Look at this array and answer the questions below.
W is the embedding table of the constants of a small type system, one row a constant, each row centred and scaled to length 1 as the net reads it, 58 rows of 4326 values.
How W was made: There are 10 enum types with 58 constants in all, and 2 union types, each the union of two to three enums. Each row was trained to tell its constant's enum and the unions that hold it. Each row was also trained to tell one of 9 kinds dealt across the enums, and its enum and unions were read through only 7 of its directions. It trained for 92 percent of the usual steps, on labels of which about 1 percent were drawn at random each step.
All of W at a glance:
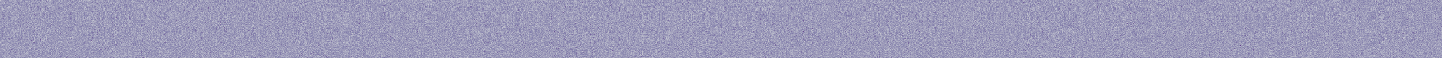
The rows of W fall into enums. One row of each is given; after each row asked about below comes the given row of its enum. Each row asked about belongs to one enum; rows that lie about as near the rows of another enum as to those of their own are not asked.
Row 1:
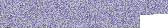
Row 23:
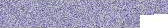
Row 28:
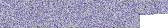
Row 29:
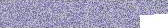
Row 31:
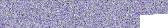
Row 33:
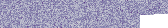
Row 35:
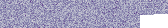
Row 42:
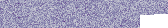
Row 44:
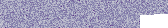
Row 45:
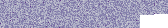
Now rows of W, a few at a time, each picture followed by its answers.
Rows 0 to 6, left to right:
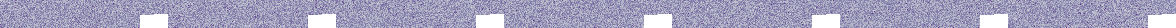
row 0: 1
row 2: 29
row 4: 33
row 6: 28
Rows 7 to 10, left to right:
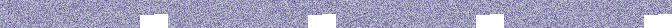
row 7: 28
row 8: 44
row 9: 44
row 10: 45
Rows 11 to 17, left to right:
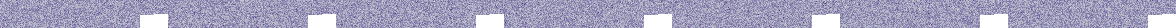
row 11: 31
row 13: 35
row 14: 23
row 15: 35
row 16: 42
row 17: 23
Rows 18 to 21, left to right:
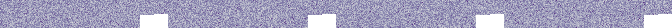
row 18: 23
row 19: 23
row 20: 45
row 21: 33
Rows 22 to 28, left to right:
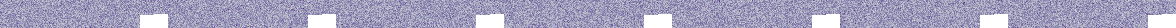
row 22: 44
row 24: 45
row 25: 33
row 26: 35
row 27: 23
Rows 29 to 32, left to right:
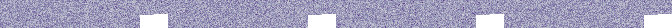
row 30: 23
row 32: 31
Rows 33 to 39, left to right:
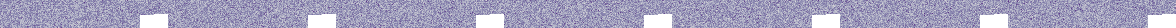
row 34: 28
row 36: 33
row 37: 28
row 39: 33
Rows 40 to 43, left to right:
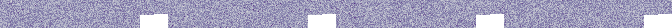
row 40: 44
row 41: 45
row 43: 35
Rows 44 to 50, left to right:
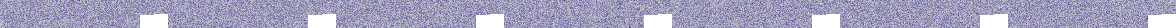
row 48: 44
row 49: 28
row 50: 29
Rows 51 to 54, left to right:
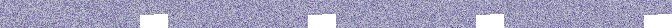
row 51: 45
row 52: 35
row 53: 42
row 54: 35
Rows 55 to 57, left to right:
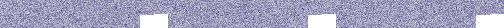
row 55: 44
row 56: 28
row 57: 33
